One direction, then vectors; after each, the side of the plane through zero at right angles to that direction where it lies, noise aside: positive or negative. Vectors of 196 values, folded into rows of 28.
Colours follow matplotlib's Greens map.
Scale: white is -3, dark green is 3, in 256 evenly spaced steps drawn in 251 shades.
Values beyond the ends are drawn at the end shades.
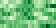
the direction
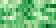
positive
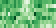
negative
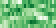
positive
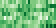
positive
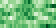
positive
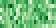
negative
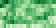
negative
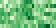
positive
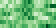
positive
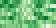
negative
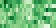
negative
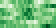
positive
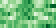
positive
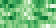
negative
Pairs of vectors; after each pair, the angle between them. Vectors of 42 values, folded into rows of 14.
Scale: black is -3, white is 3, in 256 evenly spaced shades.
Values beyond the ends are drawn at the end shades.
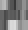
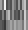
partly aligned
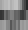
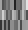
partly opposed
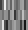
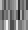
partly opposed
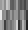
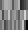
partly aligned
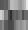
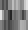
nearly parallel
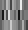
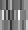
nearly opposite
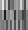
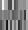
partly aligned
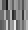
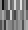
partly aligned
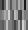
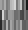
orthogonal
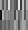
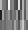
nearly parallel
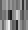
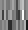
partly opposed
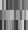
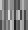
partly aligned
